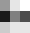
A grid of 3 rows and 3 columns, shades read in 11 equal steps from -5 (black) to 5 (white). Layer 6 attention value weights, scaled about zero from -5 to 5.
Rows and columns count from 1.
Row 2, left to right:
-4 0 -2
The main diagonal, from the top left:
1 0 4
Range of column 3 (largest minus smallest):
7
